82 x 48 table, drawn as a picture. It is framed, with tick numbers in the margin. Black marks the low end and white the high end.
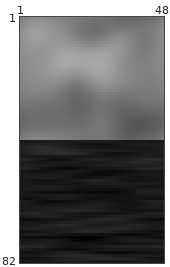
The table splits into 2 rows of 1 panel. Panel 1,1: middling, smooth. Panel 2,1: very low, streaked across, faint in contrast.
